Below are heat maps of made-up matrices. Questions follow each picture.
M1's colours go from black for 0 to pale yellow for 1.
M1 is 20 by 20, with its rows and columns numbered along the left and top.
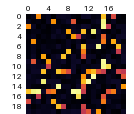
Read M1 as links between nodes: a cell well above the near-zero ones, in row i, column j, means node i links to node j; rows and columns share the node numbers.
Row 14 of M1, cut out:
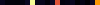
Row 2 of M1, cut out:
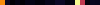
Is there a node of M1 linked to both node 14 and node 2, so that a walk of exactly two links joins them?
no
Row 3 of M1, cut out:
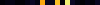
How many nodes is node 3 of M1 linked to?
3
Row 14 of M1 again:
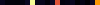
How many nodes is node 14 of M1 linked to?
3
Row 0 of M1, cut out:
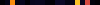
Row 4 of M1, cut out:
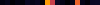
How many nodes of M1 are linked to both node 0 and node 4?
1
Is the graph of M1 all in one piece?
yes
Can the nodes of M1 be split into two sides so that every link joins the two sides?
no
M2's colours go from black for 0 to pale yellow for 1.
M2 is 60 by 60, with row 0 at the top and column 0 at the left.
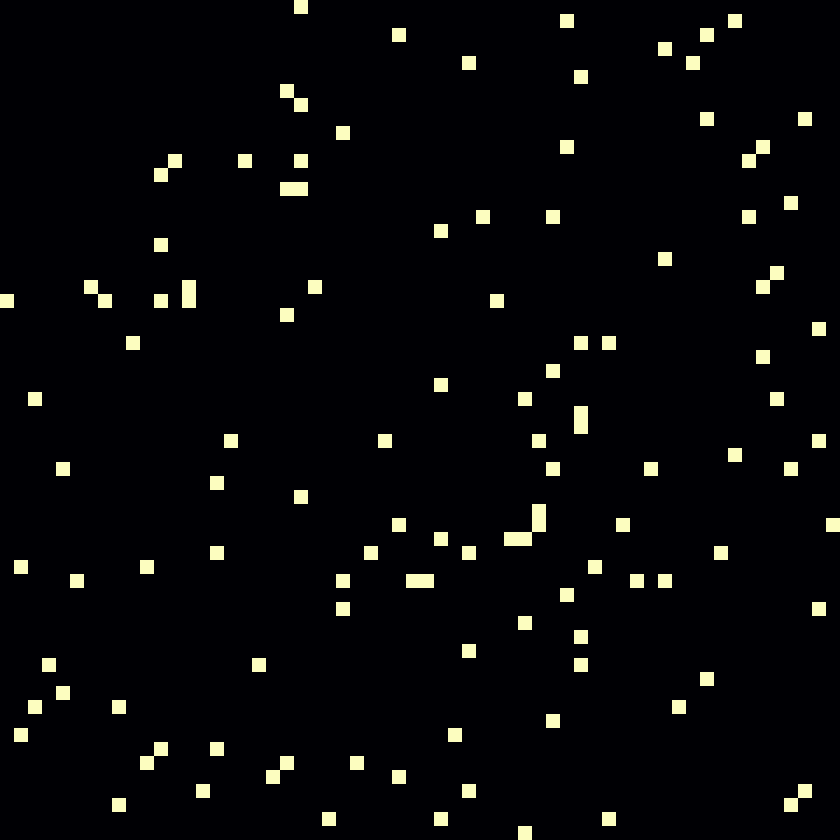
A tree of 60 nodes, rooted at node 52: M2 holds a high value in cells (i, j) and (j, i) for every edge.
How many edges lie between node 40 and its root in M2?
2
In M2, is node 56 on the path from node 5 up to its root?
yes
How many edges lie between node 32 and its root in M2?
1
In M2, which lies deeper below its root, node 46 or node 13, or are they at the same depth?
node 46
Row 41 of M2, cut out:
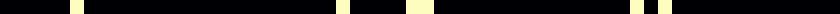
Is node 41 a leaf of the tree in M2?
no
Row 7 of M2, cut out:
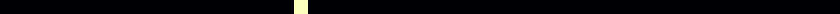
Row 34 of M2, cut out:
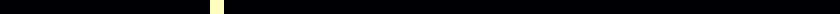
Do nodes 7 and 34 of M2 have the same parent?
no
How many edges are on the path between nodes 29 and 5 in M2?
2
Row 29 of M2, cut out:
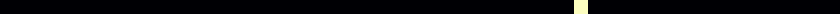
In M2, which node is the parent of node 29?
41
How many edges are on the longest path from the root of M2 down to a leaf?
27
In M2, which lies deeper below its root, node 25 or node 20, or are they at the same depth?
the same depth
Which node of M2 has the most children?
41
